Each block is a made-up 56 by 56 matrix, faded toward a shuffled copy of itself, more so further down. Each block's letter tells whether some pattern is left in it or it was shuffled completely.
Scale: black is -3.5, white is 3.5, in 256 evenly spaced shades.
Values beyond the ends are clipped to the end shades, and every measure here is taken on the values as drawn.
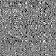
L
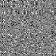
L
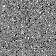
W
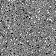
W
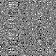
L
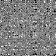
L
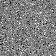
W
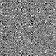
L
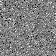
W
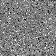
W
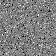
W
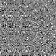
L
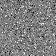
W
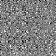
L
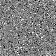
W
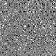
L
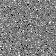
W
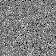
W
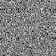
L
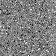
W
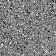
W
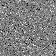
W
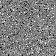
W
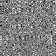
L
